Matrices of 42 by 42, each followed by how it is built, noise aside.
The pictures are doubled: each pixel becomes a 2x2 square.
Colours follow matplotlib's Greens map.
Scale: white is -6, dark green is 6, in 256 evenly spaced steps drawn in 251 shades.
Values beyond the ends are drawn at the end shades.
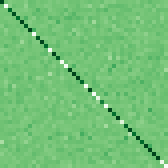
diagonal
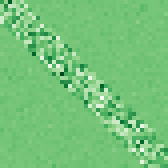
banded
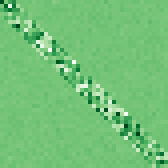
banded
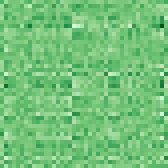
low rank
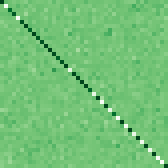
diagonal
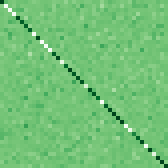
diagonal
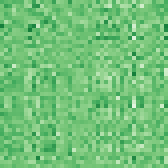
low rank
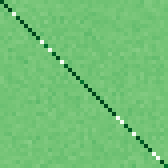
diagonal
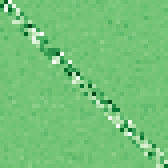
banded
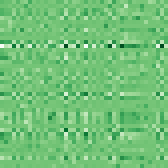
low rank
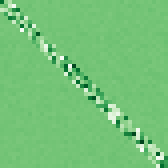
banded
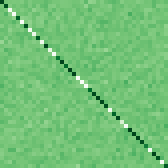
diagonal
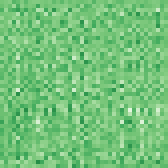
low rank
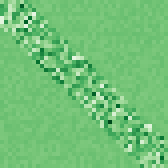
banded
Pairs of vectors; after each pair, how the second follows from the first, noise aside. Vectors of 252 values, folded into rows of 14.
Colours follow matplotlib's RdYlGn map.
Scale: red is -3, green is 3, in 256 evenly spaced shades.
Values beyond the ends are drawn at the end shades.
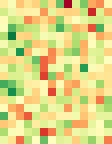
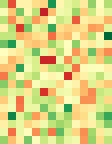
shuffled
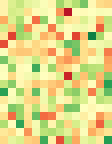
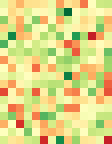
negated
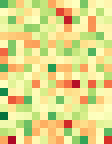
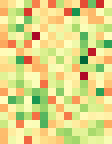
shuffled
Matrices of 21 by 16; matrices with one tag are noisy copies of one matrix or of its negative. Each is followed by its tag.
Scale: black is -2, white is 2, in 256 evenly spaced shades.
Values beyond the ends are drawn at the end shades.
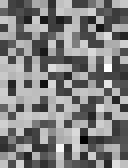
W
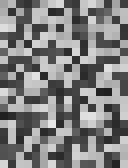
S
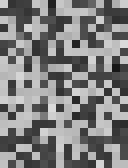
W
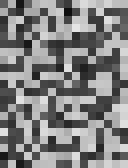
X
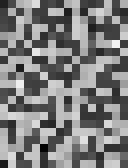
S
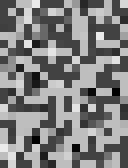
S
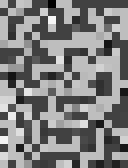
X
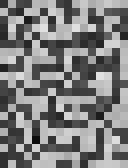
X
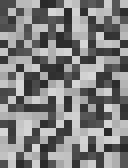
S
